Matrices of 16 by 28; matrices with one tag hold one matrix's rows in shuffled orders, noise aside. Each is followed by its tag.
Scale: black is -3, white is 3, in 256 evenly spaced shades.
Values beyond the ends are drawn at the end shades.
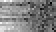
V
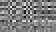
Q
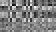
Q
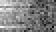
V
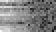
V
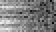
V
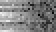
V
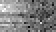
V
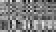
Q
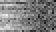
V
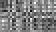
Q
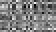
Q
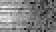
V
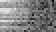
V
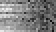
V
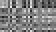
Q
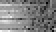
V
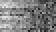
V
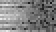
V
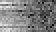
V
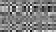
Q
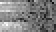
V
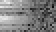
V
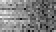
V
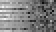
V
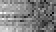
V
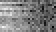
V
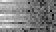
V
